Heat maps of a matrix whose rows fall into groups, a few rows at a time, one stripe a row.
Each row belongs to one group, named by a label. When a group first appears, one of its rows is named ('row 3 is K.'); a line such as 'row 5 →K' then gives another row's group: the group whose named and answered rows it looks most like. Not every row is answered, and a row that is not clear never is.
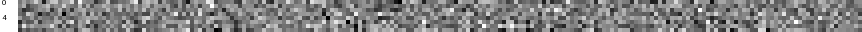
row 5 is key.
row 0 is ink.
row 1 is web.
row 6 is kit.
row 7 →key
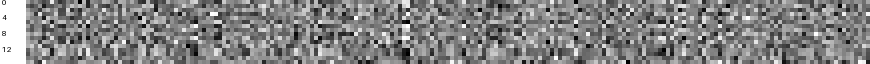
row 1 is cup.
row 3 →cup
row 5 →ink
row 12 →ink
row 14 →kit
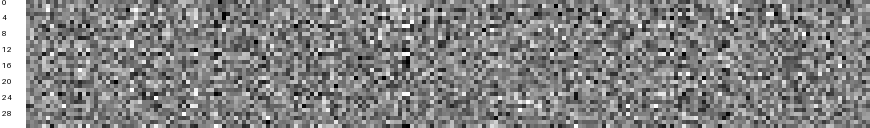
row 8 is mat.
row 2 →kit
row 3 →key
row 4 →kit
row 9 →mat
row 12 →ink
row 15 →ink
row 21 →web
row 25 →kit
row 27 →kit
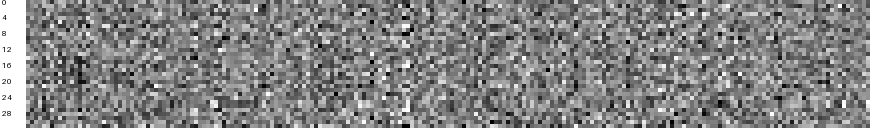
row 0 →ink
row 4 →ink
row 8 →ink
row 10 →kit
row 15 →mat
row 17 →kit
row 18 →mat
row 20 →mat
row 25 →cup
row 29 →mat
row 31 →ink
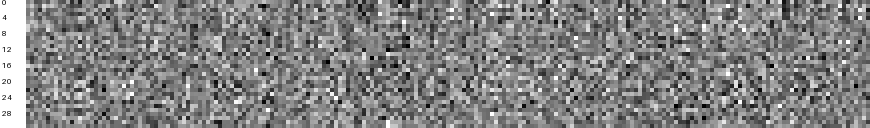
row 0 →kit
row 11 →ink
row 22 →kit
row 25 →mat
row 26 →key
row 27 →web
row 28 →kit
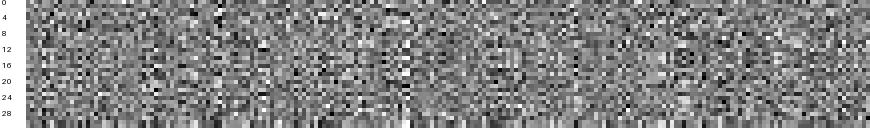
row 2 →web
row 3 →ink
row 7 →mat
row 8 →key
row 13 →key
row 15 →key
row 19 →key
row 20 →web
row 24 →cup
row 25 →web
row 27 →cup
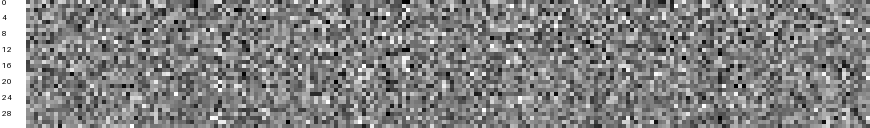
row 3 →kit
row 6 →kit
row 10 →key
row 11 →kit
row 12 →ink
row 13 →web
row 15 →kit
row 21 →mat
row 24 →kit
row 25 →kit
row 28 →web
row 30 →web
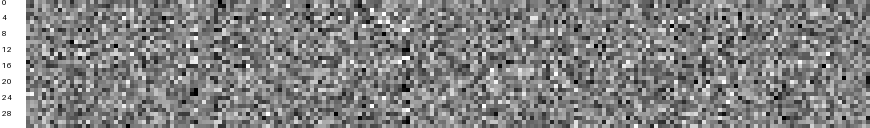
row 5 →kit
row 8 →key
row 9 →key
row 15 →key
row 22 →ink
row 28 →web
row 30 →ink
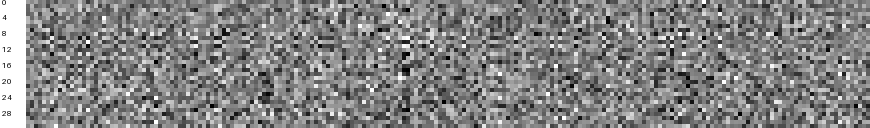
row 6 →cup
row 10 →ink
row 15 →cup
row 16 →kit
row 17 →ink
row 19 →kit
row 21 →kit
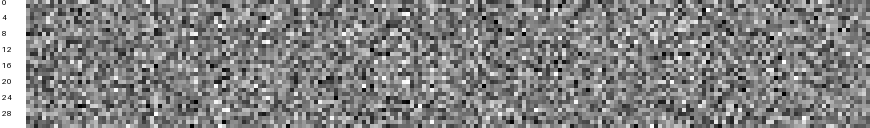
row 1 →key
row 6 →web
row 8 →key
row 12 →mat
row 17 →key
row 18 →kit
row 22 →key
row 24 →web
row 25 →ink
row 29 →key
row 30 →key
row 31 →web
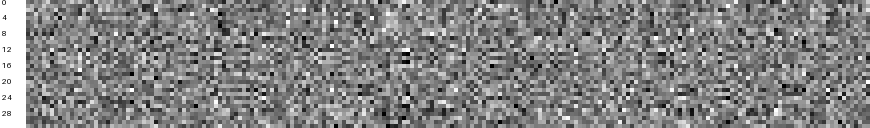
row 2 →cup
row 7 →key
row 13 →ink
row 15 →ink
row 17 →key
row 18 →mat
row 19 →cup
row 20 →cup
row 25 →mat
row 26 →ink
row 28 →key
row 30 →cup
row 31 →web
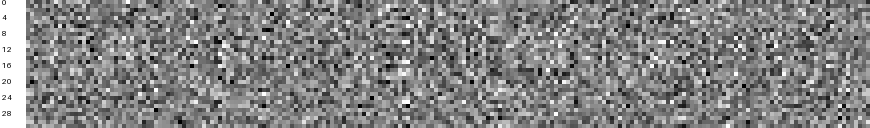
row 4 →ink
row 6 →mat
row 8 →kit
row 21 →key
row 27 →cup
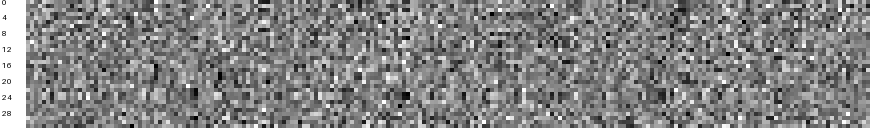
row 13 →cup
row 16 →cup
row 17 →cup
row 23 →ink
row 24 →ink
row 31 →mat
